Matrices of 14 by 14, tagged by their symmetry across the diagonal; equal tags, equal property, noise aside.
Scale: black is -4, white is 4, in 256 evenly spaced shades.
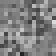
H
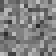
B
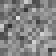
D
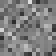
D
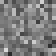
B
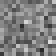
H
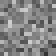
D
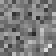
D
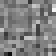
H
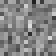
B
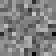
D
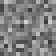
H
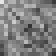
D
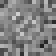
D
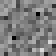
D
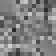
H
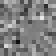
H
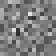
D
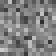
B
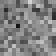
B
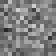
B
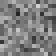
B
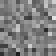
H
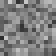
B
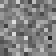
B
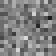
H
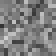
H
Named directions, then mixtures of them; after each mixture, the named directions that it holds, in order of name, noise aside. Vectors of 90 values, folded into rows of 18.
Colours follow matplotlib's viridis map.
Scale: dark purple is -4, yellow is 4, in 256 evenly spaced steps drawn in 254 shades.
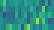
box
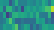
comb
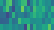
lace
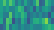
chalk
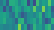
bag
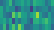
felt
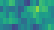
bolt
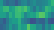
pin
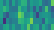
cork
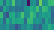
bolt, cork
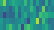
box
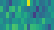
bolt, lace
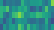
cork, felt, pin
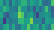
cork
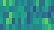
chalk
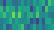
box, felt, pin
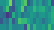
lace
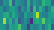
cork, felt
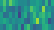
bolt, box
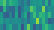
bolt, box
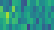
box, lace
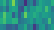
bolt, lace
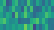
box, lace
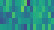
lace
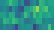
bolt
